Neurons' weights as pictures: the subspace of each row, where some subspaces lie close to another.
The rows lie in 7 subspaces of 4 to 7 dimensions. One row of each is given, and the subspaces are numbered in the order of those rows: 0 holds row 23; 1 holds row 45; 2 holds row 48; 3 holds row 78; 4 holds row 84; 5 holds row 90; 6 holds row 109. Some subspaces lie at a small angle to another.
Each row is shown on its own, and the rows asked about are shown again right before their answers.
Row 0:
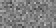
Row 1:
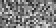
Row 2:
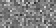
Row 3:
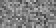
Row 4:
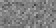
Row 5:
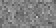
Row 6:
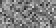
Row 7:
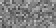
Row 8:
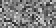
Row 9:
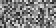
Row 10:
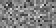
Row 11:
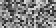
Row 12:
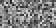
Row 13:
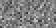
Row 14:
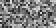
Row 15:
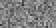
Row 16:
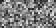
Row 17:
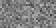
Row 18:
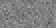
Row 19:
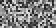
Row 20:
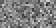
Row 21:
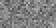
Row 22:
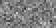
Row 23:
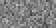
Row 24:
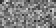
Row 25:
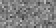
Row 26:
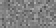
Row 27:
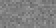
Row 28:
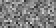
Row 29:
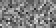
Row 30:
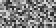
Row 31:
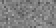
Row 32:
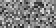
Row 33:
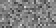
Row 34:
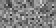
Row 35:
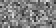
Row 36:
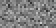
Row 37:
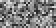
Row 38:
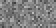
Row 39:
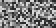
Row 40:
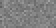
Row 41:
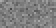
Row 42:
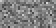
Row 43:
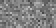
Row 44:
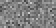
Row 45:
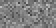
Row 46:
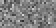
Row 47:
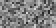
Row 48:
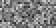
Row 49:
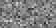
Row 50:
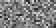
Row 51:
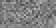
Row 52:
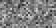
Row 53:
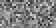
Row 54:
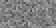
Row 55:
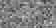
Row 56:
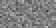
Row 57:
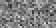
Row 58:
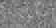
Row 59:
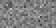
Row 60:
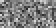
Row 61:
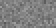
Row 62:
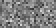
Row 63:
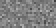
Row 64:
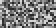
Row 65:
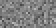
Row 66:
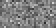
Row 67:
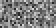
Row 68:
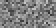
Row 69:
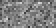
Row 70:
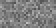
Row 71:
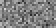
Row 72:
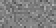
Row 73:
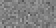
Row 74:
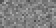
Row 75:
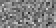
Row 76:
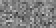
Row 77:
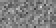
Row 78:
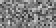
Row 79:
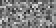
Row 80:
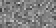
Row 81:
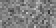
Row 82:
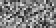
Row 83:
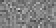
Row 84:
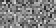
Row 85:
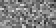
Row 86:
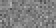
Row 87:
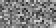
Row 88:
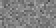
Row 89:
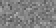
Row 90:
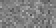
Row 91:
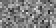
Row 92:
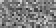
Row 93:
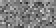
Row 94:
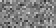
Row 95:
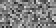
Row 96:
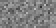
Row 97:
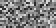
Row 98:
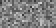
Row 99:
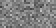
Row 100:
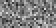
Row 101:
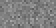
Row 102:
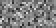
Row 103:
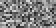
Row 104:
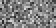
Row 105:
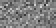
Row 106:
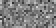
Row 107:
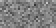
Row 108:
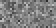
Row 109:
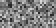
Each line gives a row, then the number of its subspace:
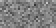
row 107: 2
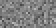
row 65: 1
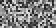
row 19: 4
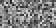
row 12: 4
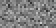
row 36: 3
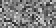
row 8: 1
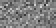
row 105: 5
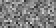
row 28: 1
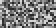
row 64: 3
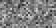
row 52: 3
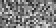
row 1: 0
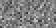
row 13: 1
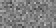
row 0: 4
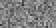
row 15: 3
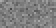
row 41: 6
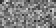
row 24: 6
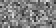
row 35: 1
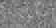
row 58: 3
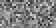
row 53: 4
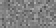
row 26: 3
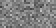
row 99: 5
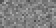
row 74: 6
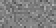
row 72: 4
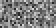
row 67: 1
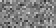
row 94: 2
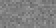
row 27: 2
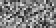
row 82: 0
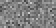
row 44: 1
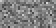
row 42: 2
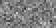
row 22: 0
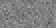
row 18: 2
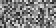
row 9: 1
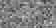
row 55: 2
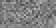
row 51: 3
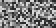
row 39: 4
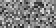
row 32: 0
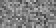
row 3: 3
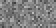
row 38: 4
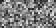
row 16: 6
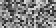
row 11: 5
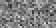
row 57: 5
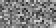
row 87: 4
